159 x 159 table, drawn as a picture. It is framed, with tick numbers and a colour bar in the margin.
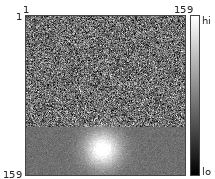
Stripes: none. Seam: horizontal, 70% of the way down, the bottom part calmer. Mirror symmetry: none. Bumps: one, in the bottom middle.
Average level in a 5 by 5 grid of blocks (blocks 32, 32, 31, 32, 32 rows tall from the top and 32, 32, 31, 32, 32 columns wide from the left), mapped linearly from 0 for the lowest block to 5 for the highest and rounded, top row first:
0 0 0 0 0
0 0 0 0 0
0 0 0 0 0
0 1 2 0 0
0 1 5 1 0
